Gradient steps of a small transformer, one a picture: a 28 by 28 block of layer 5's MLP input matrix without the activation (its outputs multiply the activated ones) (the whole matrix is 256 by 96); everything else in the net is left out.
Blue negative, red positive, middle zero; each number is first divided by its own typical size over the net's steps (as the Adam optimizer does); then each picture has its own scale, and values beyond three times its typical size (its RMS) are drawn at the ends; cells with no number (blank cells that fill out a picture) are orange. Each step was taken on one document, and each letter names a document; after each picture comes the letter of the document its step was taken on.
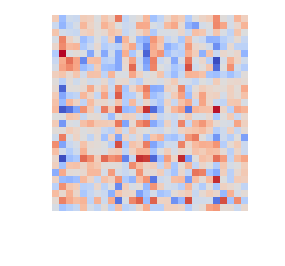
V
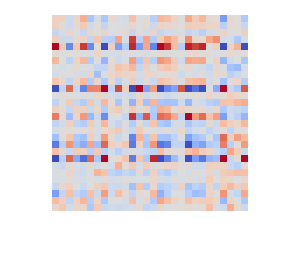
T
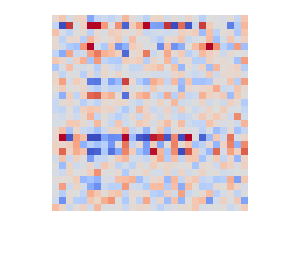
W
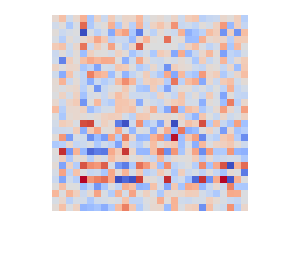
W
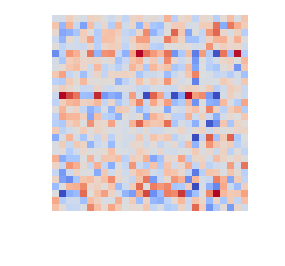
V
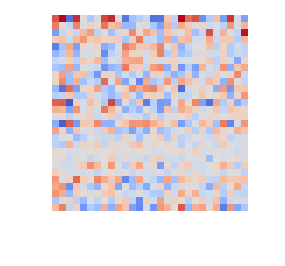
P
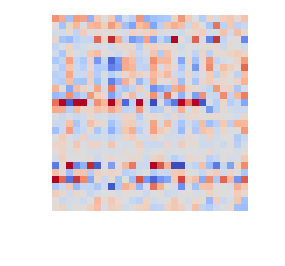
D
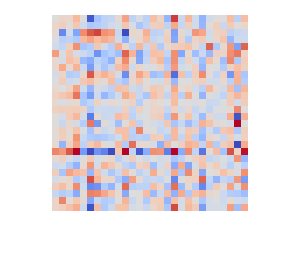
W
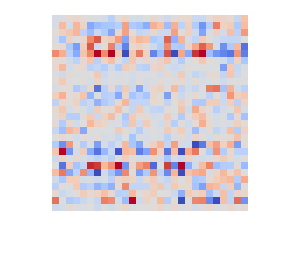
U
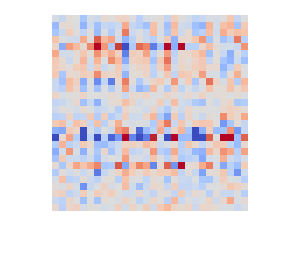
U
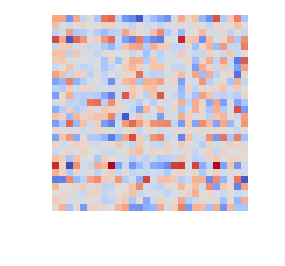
P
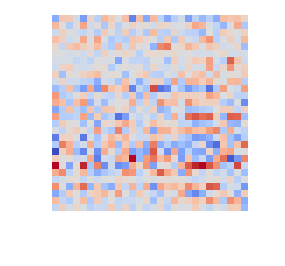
T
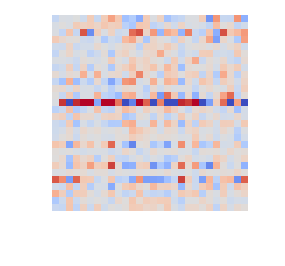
D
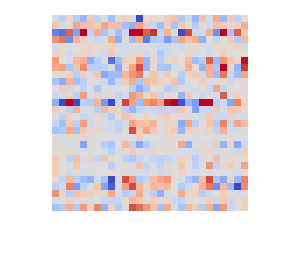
D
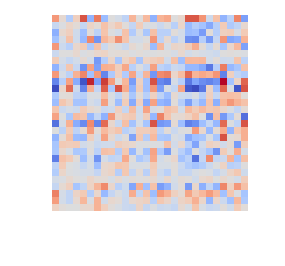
T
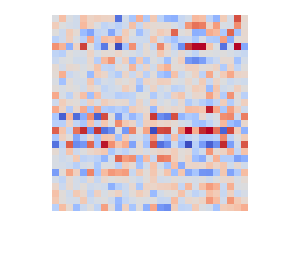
T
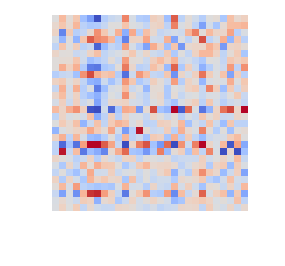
W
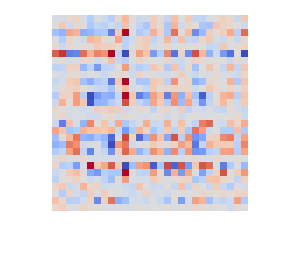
U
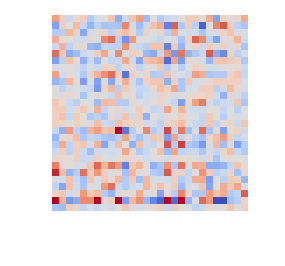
U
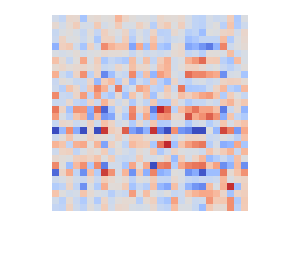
T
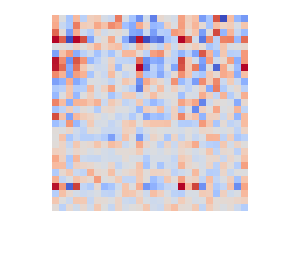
P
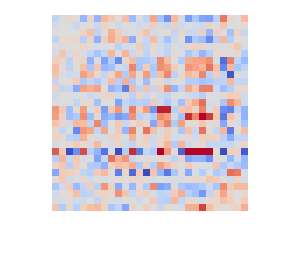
T
